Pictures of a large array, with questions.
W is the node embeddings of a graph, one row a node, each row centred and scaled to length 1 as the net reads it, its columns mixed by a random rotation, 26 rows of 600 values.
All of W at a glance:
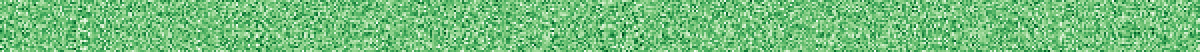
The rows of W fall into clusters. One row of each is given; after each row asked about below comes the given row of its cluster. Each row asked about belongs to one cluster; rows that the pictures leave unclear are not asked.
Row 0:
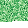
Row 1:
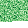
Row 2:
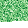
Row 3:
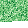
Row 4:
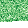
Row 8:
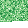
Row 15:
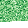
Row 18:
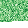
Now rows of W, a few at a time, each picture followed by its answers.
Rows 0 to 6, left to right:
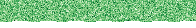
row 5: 3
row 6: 0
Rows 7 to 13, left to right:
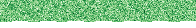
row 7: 0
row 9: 2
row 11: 15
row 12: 1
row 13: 1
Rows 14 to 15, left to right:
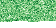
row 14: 4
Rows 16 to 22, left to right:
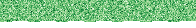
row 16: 4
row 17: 3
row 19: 8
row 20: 15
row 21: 8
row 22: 18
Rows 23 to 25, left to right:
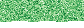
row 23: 2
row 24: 15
